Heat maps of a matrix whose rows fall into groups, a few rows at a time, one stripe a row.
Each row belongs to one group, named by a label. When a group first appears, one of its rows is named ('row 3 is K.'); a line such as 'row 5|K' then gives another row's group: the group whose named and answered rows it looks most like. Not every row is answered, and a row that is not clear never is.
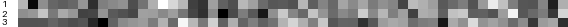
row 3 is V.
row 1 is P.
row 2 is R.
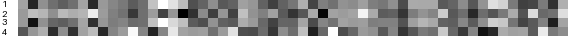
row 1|P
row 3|P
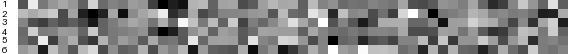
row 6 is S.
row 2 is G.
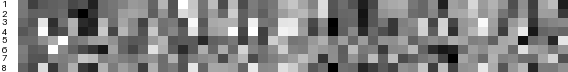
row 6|G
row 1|V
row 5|R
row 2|V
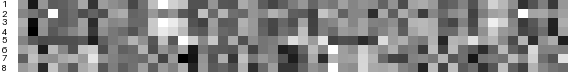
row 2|G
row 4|P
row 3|P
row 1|P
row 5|V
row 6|S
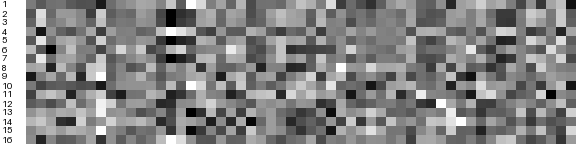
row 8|S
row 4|P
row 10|V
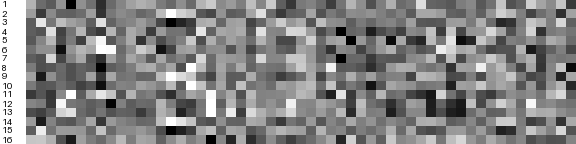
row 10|V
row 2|P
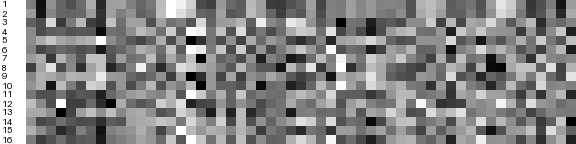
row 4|V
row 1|P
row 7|S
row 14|V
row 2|P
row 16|V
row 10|S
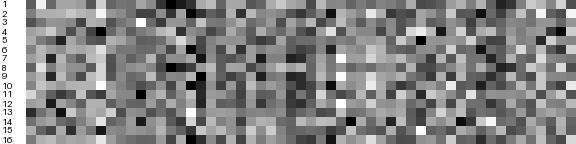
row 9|S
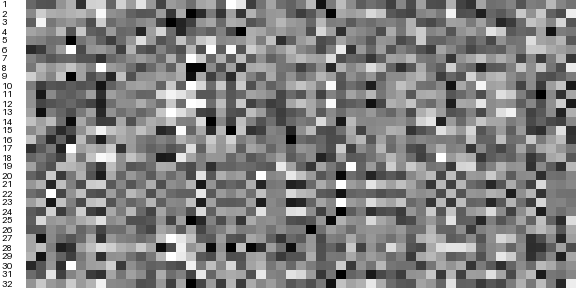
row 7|V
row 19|R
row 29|P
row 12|V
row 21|S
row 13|P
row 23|S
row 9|G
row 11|P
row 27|P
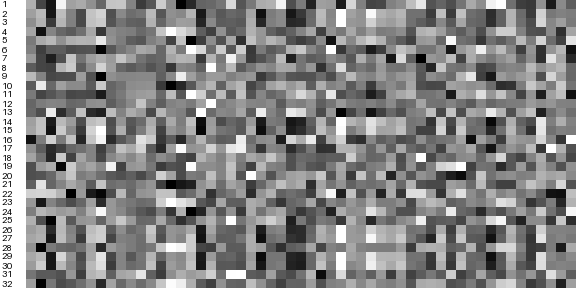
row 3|S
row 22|G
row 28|P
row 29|S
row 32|P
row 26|S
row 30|S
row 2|S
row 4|P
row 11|V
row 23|P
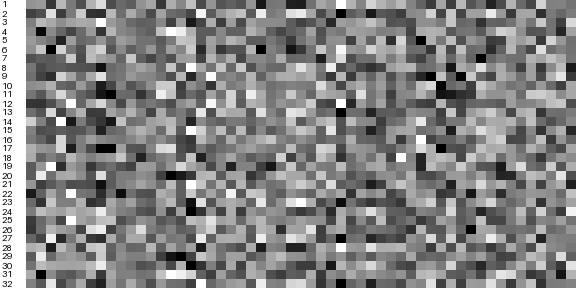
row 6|S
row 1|S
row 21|V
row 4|P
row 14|G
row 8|V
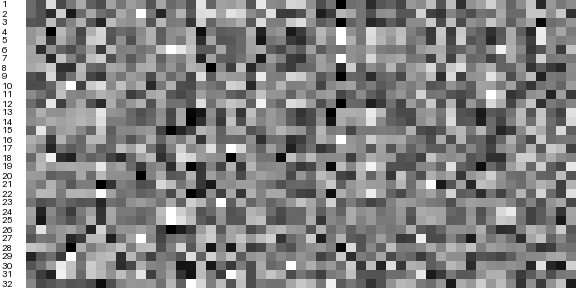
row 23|V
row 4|S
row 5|S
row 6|P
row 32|V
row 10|R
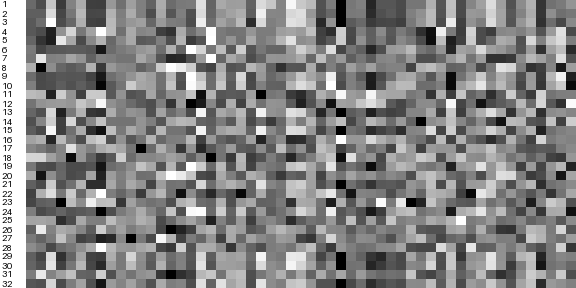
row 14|R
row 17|R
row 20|P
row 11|S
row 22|R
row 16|S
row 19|V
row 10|V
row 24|V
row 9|V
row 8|P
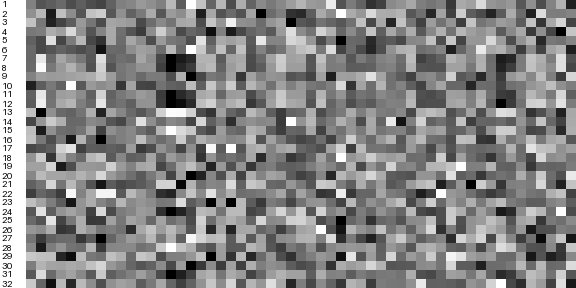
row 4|R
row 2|S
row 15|P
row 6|V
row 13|P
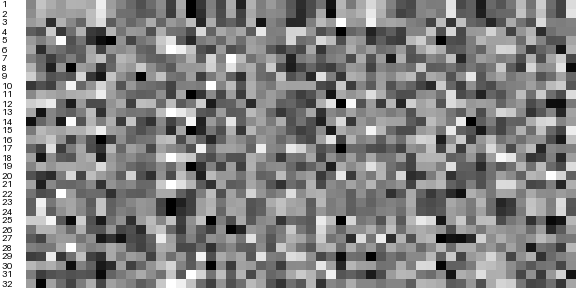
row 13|P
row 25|G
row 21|P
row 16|G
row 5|G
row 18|P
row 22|G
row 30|G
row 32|P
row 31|V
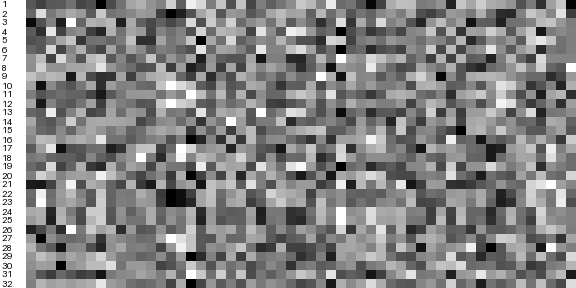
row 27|P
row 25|S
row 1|V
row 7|S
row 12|P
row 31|V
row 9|G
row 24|S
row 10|P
